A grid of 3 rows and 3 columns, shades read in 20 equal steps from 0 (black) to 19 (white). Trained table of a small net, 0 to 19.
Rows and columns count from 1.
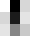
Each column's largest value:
19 10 17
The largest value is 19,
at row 1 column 1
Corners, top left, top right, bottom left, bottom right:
19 16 17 15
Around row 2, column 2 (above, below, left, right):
0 10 16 17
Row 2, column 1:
16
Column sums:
52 12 48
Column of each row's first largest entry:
1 3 1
